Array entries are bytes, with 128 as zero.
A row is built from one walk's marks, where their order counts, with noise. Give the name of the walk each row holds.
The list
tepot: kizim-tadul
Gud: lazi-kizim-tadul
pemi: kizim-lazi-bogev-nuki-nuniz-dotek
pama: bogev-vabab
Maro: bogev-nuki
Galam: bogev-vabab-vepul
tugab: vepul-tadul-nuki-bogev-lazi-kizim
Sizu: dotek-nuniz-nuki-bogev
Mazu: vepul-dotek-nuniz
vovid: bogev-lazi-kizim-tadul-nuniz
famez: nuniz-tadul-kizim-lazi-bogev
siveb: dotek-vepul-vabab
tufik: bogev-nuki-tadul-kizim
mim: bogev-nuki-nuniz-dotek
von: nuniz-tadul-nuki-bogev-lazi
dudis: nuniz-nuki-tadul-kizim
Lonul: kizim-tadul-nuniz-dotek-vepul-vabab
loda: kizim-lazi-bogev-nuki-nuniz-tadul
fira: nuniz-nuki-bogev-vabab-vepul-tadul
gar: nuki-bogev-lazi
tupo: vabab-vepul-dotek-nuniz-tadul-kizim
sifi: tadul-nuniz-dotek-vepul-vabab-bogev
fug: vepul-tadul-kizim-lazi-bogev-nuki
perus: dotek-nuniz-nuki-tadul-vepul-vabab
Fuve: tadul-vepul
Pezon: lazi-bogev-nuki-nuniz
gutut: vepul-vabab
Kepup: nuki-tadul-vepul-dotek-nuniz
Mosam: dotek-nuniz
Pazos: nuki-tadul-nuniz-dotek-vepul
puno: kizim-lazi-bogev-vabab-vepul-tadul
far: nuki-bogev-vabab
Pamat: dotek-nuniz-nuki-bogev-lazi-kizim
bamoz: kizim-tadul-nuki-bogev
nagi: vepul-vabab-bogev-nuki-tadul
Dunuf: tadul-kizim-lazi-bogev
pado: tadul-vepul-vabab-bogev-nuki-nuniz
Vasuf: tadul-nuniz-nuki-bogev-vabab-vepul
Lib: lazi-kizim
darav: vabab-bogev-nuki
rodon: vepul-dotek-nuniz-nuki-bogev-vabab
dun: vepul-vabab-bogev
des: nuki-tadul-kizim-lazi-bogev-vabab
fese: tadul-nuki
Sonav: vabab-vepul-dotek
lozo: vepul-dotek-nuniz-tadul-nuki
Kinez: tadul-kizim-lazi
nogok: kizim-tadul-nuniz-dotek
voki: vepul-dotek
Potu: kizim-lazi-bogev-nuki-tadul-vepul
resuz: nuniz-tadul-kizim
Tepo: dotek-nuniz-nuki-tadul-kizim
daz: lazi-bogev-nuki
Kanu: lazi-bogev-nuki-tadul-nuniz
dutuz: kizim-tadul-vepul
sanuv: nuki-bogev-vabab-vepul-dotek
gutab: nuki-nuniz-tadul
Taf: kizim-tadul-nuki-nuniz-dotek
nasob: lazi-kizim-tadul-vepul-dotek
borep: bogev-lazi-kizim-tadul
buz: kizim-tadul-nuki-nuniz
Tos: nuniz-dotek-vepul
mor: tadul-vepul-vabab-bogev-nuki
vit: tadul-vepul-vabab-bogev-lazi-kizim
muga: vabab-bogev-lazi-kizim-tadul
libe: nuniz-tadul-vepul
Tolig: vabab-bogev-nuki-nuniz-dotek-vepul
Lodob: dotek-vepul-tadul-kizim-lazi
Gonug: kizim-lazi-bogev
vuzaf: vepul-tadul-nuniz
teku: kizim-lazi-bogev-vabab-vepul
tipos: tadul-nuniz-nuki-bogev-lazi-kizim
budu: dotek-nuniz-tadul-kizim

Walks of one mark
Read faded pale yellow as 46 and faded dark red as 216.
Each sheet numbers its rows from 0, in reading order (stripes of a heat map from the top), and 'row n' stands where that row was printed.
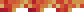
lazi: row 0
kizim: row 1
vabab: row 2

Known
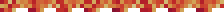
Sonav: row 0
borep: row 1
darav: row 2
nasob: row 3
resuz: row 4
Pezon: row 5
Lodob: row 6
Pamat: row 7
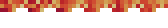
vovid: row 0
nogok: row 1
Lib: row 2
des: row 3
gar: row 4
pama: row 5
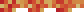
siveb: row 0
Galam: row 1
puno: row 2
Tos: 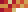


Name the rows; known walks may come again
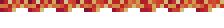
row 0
vuzaf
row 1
Pazos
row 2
gutab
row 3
Tepo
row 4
nasob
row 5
Pezon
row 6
Tos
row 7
pemi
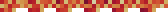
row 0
siveb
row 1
Sizu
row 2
fira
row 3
lozo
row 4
Mosam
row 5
resuz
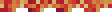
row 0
Gonug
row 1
nogok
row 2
dudis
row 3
far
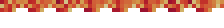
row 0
rodon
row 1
Potu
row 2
libe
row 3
borep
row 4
muga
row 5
Pamat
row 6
buz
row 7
vit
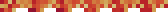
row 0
Sonav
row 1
Kinez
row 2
tufik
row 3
pama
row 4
darav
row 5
Maro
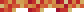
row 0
gutut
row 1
Fuve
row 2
Mazu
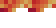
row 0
Lodob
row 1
Lib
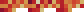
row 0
tupo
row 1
Kepup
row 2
von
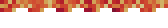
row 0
Lonul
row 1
teku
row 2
vovid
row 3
loda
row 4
budu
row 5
dun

